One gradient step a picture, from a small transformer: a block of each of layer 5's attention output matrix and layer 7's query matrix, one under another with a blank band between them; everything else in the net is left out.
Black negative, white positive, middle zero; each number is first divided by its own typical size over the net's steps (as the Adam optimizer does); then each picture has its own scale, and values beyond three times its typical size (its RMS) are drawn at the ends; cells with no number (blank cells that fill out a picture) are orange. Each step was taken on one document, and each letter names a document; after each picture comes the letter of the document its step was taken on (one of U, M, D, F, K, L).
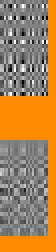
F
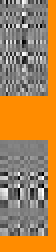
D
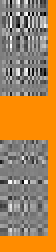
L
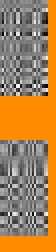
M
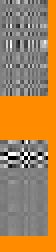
L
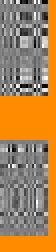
M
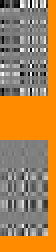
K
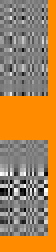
F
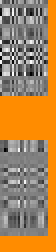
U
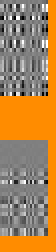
F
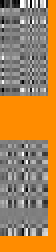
K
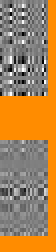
F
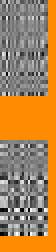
D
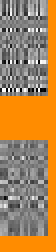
D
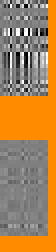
L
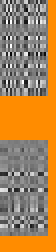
D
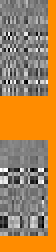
D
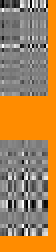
K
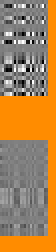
F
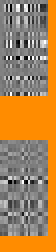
L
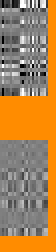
K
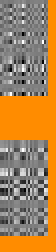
F
